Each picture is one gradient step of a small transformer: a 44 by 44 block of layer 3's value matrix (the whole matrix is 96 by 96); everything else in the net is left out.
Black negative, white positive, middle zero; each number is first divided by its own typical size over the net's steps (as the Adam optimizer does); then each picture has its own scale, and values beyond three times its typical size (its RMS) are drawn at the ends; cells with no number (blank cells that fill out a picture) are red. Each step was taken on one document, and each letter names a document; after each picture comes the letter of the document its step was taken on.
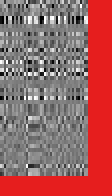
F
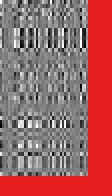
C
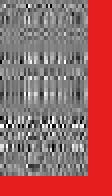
F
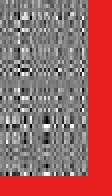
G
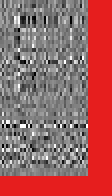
G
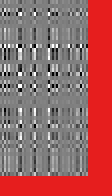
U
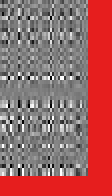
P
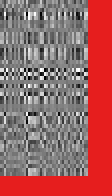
F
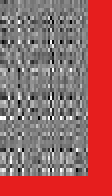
P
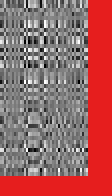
F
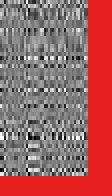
F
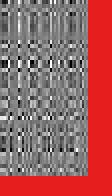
P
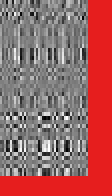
C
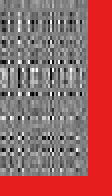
P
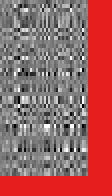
G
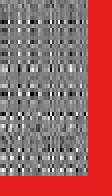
P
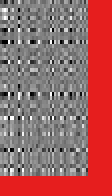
P
